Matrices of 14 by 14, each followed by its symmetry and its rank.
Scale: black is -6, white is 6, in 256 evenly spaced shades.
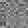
neither, rank three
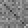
symmetric, full rank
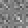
symmetric, rank three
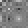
symmetric, rank two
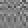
neither, rank three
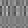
neither, rank one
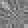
symmetric, rank three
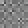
symmetric, rank three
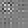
symmetric, rank two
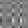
neither, rank one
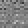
neither, rank three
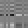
neither, rank one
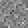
symmetric, full rank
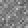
symmetric, full rank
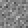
symmetric, full rank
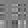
neither, rank one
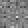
neither, rank three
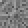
symmetric, full rank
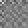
symmetric, rank two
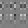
neither, rank one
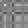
symmetric, rank two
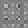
symmetric, rank two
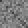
symmetric, full rank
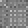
symmetric, rank three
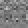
neither, rank three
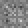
symmetric, rank three
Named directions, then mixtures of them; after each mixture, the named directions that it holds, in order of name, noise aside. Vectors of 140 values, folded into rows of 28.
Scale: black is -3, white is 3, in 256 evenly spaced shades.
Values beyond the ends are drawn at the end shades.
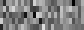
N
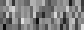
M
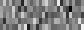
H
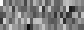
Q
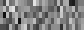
H, M, N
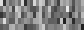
H, N, Q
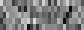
H, M, Q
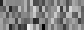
H, N, Q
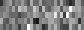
H, M, Q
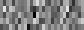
H, N, Q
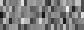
H, M, Q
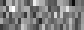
M, N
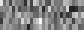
Q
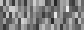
M, N, Q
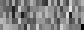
H, M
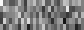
M, Q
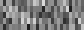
H, M, Q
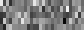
M, Q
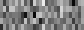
N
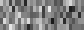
Q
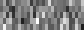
M
